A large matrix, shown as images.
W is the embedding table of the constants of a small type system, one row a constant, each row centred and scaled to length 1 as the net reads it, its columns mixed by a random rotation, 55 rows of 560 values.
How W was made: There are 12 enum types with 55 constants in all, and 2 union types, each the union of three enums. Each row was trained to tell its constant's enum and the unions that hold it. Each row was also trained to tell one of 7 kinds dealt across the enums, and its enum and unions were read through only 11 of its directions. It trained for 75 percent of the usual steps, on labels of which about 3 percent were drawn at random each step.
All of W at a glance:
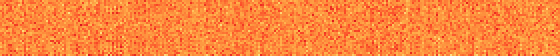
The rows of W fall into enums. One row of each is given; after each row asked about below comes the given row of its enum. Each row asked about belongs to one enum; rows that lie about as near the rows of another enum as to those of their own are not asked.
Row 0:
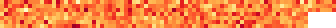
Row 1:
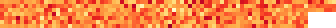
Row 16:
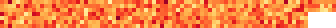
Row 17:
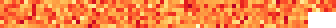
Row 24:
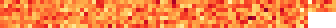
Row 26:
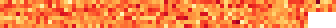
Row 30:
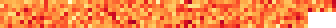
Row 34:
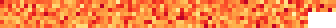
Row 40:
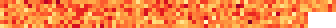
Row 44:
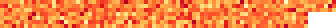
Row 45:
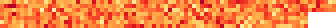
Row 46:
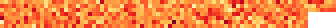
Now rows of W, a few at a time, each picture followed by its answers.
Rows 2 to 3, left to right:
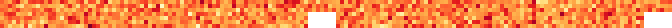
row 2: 24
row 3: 0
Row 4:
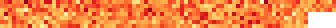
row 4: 0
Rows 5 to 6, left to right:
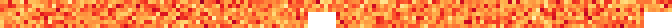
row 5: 26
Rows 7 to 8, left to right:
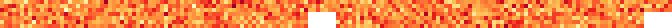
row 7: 26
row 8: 16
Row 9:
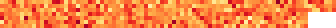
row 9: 46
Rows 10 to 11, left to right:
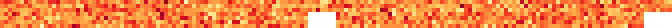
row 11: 1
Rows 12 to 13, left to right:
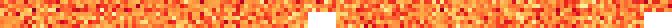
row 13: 46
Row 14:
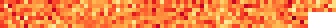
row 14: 24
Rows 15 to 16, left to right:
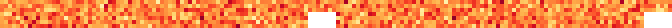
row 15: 46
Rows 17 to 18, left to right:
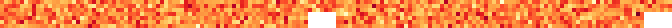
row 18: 1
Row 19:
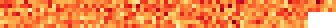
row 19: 45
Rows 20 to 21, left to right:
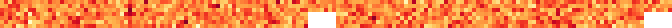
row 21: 45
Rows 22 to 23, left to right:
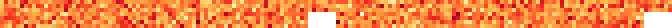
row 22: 0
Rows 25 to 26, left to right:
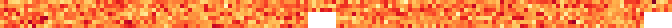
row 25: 30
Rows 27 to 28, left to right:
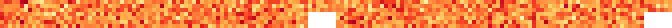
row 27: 0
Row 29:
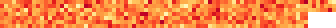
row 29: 1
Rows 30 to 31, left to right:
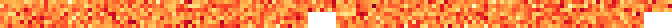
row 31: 1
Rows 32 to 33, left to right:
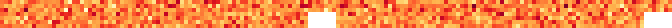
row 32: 26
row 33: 45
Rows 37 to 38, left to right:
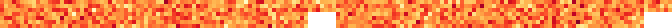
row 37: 16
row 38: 45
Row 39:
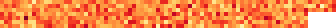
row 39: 16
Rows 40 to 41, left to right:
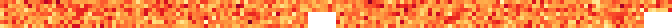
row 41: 17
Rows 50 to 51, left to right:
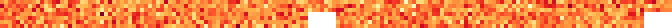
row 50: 46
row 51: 26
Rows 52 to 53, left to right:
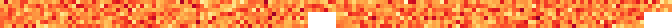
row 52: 0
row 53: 45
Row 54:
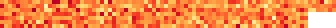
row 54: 46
